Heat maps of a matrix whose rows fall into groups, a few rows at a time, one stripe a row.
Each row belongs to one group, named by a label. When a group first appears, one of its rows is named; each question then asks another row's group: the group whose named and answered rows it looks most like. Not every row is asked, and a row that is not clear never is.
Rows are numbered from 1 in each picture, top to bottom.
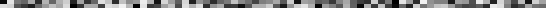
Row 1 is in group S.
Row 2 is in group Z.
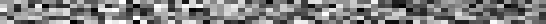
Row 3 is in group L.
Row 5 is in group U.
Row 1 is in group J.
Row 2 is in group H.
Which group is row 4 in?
L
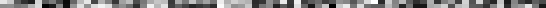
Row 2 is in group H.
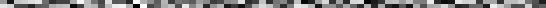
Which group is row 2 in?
Z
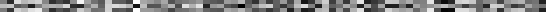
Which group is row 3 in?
U
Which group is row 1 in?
U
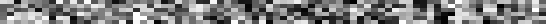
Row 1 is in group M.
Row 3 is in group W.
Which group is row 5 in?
S
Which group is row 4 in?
U
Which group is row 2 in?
W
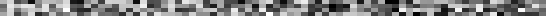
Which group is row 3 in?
S
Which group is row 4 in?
W
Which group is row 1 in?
Z
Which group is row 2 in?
S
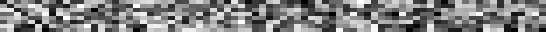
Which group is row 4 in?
S
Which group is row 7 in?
H
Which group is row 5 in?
J
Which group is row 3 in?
M
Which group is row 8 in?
H
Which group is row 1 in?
W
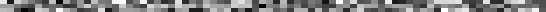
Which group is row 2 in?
H
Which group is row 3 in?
M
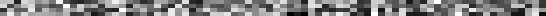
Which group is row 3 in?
S
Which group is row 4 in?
L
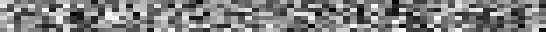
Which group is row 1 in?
M
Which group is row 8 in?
L
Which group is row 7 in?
W
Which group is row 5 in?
L
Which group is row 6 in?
L
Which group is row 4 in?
Z
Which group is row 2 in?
J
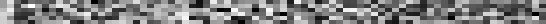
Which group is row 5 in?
M
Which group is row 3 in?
W
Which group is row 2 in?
L
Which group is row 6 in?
Z
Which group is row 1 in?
M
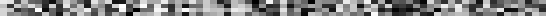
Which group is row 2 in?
J
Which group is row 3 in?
H
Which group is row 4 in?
J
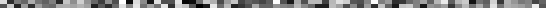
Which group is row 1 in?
J
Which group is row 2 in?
M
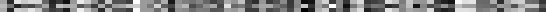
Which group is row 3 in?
U
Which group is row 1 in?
U
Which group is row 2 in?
M
